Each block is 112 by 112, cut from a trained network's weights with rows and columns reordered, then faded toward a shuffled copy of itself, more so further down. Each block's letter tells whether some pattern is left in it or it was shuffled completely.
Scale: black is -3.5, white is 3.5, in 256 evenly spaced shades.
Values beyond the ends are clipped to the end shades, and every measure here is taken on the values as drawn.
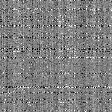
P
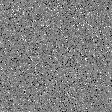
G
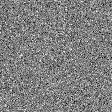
G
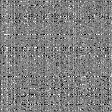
P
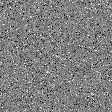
G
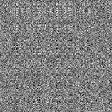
P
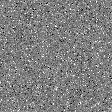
G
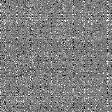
P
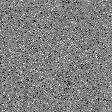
G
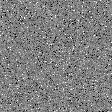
G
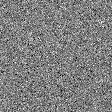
G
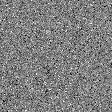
G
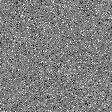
G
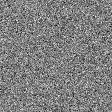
G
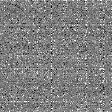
P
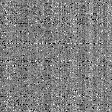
P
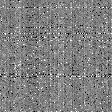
P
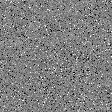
G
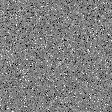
G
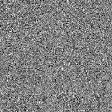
P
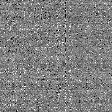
P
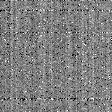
P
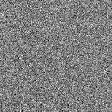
P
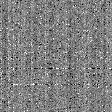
P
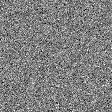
G
